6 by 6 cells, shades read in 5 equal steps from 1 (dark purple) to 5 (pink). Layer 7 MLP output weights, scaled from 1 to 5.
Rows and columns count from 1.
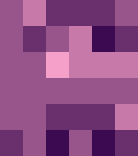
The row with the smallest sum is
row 6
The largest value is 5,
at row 3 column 3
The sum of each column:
17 18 16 18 13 18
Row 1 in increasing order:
2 2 2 3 3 4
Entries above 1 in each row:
6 5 6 6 6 4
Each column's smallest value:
2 2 1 2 1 2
